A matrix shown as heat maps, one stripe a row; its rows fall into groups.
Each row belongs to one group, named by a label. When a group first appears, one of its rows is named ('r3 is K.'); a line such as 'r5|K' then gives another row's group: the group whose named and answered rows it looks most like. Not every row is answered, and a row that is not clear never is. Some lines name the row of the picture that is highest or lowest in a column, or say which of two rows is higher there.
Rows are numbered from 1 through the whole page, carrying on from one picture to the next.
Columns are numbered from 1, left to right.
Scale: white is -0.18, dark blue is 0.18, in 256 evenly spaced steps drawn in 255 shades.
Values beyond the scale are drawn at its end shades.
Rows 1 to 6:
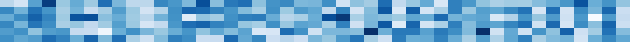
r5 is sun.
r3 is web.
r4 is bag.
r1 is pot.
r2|bag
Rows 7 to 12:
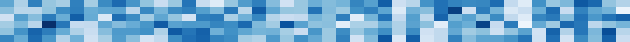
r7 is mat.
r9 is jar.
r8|mat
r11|bag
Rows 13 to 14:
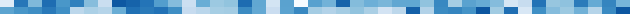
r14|sun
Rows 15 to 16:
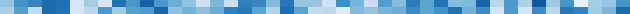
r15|sun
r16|sun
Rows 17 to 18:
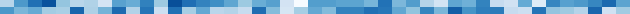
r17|bag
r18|mat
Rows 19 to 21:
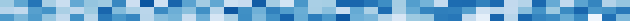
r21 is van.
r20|pot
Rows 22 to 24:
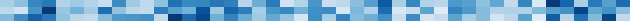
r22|bag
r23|pot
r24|bag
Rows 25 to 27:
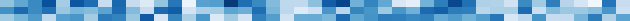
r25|web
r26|web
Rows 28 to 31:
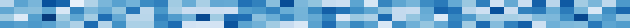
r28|sun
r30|pot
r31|web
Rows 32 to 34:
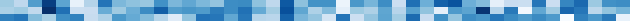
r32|pot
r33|sun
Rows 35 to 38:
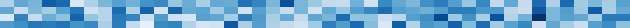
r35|sun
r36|mat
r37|jar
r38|web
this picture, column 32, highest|37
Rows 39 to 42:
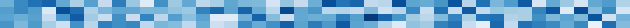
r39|web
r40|jar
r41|mat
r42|van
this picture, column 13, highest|41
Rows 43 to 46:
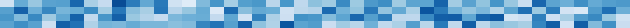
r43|jar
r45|mat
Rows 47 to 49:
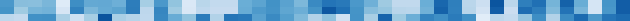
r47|van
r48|van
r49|pot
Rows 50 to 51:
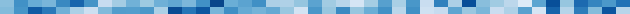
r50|jar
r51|bag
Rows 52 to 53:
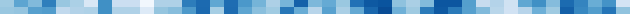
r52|pot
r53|pot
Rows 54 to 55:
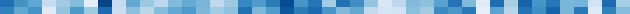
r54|van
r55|van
